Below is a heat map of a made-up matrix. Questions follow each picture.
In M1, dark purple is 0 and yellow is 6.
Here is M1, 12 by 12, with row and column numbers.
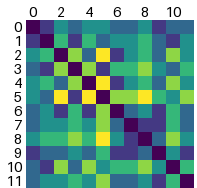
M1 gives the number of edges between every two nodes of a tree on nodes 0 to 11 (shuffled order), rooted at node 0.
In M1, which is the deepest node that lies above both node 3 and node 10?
1
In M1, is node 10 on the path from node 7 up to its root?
no
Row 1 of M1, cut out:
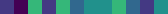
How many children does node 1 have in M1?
2
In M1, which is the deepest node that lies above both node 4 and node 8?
9
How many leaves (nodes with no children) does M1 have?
6
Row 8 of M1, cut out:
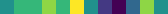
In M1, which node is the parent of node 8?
7
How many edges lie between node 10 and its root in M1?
2
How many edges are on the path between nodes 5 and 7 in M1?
5
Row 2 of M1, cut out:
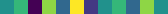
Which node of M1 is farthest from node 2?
5
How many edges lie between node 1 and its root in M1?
1
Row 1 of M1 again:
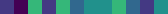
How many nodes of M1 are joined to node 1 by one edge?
3
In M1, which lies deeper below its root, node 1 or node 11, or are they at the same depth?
node 11
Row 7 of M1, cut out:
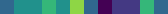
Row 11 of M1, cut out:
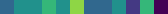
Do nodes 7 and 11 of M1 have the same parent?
yes
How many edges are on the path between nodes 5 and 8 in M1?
6
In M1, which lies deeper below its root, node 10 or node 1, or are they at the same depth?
node 10
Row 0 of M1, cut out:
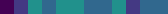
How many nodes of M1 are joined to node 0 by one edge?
2
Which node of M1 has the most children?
9
